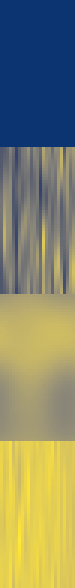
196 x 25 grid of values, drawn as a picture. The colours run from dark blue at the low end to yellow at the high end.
The table splits into 4 rows of 1 panel. Panel 1,1: very low, flat. Panel 2,1: middling, streaked downward, strong in contrast. Panel 3,1: high, smooth. Panel 4,1: very high, streaked downward, faint in contrast.
